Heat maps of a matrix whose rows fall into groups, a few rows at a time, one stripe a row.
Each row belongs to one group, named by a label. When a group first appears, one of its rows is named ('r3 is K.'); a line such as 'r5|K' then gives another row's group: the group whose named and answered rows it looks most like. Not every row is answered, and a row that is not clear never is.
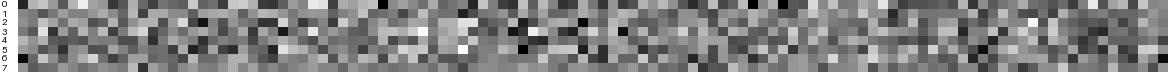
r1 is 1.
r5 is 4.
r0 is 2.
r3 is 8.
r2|4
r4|4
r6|2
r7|1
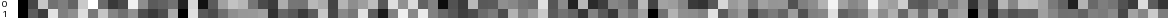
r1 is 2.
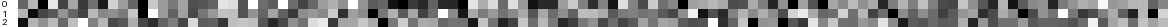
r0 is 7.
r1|1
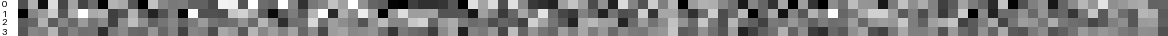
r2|8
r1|2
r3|7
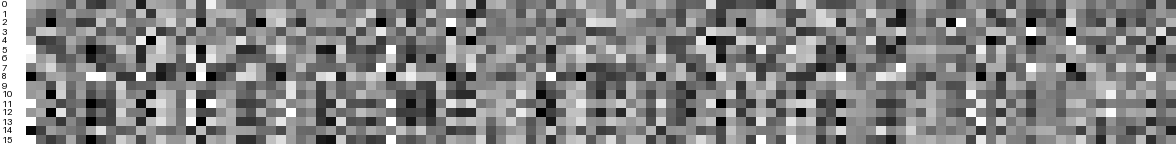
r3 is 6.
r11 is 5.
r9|7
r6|5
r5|5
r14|2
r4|1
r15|5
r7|6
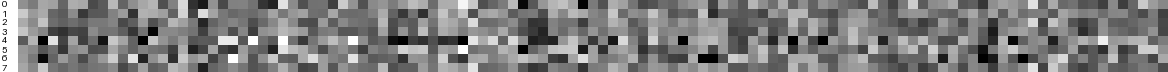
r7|4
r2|4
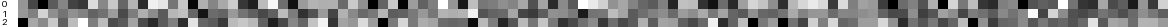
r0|1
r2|2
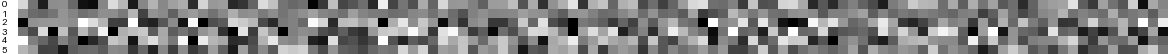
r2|2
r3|8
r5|4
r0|5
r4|5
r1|1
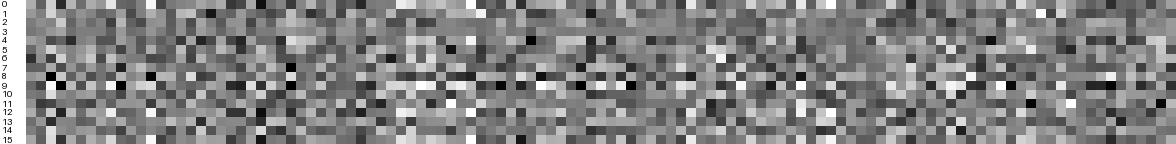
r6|2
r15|8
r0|8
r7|8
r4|4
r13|1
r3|7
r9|8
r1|4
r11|1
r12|8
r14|6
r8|7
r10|6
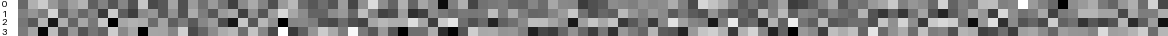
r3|7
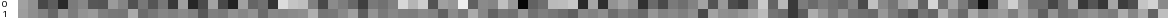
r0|4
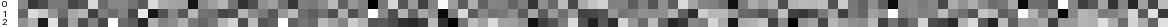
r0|1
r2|7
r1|6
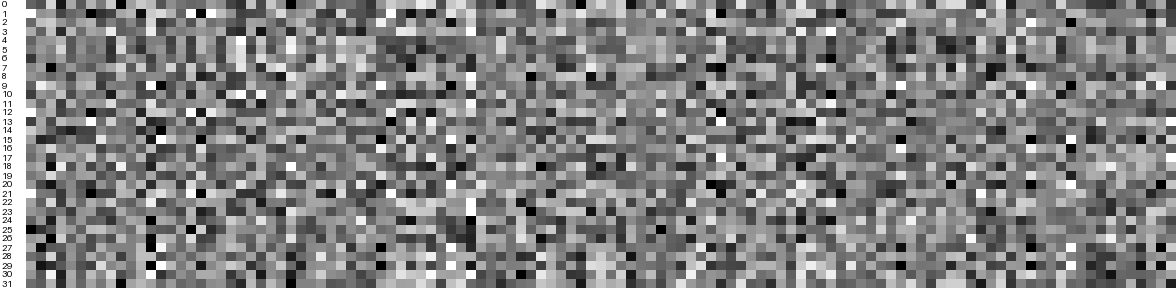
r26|7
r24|7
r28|8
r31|8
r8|4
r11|8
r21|5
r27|1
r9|6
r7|1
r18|7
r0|8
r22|8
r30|8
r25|2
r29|1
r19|6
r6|7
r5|7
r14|4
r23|4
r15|1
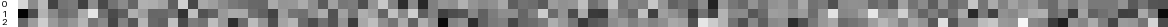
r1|2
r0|5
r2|6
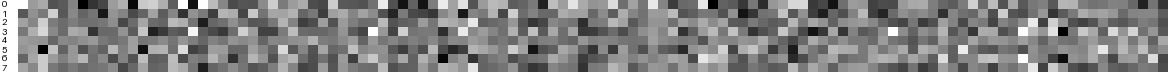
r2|4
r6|6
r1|7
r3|6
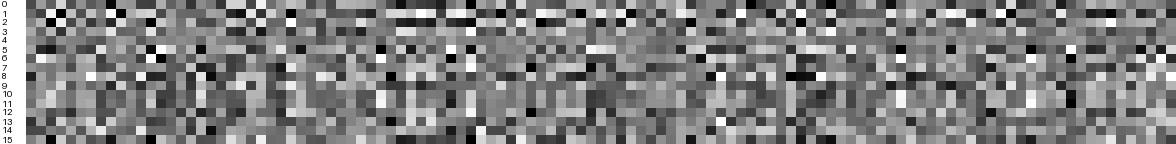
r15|7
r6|6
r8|2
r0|7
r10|6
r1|8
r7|4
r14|2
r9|7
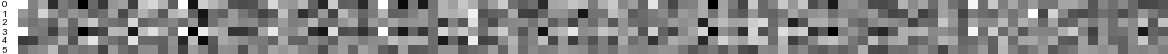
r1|4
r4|2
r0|5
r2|2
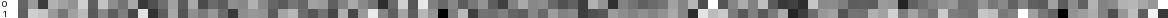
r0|2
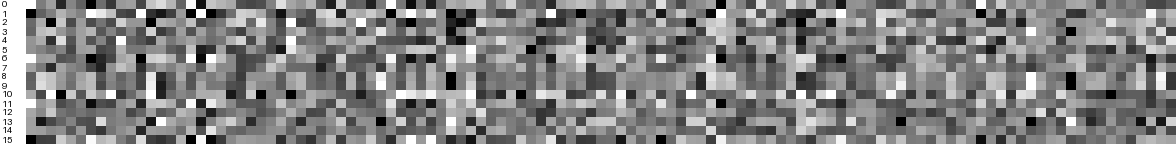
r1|2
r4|7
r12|4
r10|8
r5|4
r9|6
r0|5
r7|5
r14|5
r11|5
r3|6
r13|1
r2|7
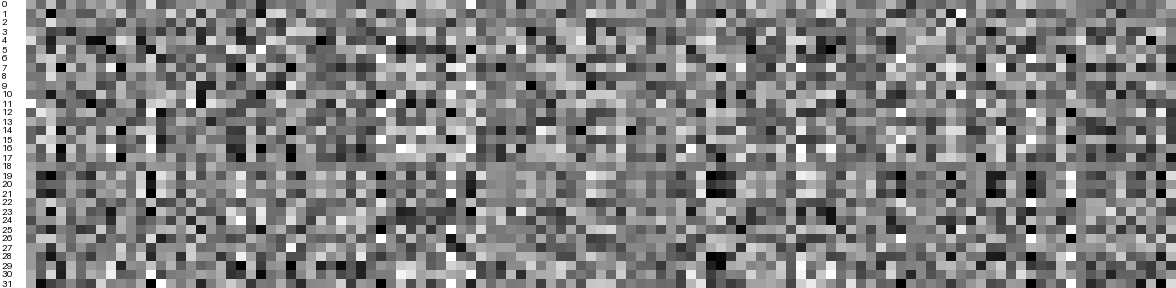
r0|8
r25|1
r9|4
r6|6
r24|7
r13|4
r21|1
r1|1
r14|8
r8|6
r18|5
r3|4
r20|1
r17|8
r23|7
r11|5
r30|8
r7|8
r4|5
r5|7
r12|6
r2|6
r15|6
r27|7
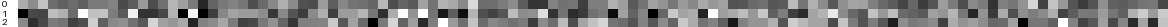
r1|2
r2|1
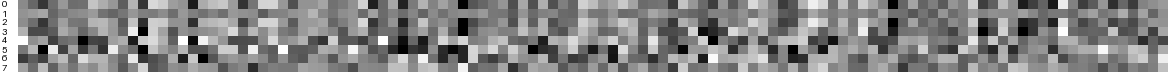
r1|2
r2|1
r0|1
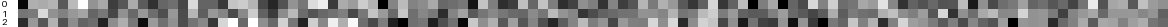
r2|7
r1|6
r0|2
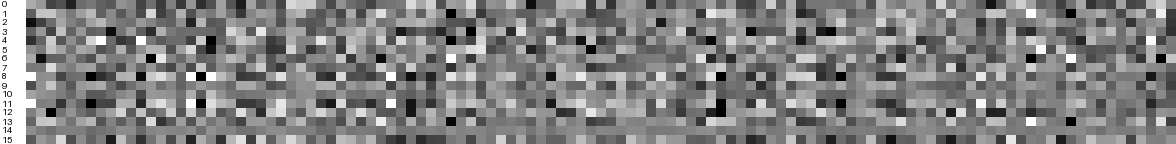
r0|4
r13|6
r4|2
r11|5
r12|1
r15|7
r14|5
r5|4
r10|5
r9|2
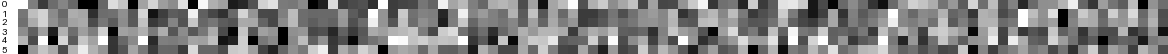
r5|2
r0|5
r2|6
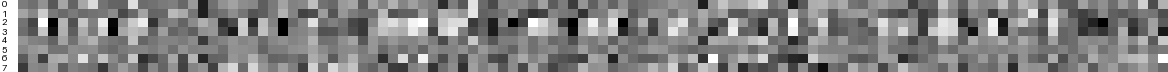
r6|2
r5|2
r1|4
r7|7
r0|2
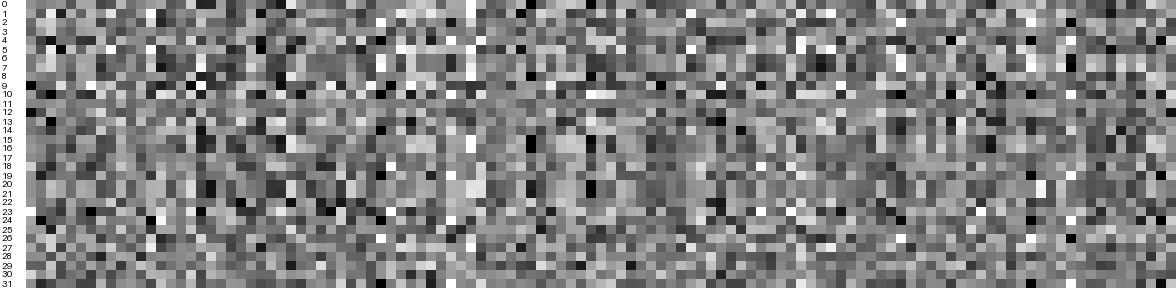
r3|2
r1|8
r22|8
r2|6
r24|1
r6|6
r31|1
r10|1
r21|4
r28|5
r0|4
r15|4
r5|8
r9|2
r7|6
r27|8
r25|7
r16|4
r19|1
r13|1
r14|1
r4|1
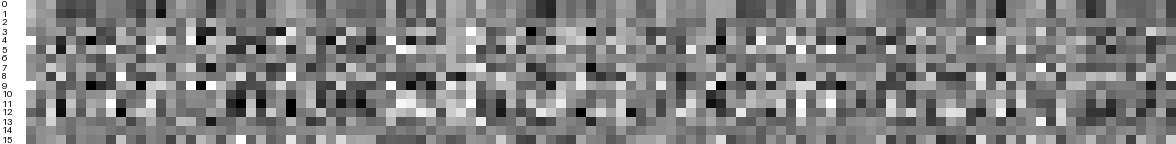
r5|8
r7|4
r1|4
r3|4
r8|7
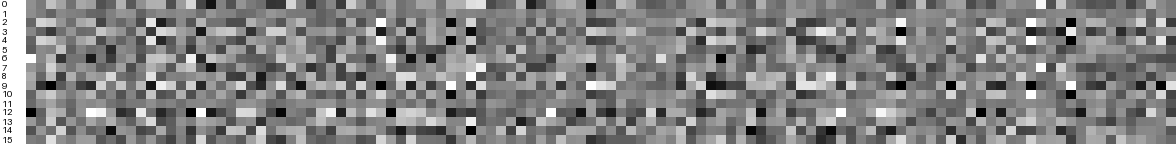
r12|2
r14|7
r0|4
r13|8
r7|4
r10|6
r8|8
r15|6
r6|5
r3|1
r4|6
